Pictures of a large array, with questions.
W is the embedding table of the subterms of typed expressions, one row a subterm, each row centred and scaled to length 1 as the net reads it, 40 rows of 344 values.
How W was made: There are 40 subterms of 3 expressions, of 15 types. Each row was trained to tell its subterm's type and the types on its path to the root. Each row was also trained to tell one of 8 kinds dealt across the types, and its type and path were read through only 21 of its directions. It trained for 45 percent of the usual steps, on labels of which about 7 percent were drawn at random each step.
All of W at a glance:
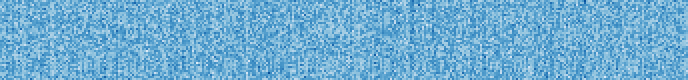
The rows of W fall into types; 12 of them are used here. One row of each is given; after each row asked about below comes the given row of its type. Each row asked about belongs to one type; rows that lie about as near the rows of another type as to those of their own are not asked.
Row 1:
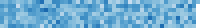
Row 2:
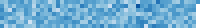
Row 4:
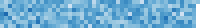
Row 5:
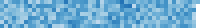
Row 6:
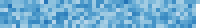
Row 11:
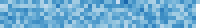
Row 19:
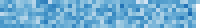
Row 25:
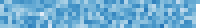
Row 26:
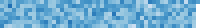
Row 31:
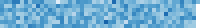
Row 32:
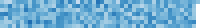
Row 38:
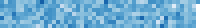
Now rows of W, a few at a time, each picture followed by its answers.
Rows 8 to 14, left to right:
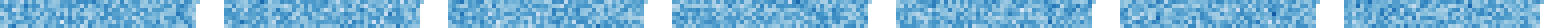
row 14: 11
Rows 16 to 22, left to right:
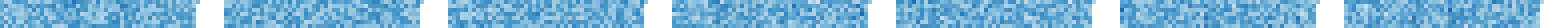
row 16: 5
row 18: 31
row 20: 11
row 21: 1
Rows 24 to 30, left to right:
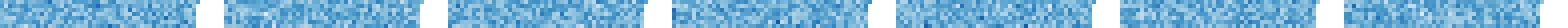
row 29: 31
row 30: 6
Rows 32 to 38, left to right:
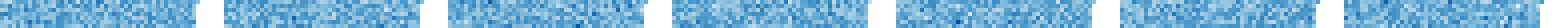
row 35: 31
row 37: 5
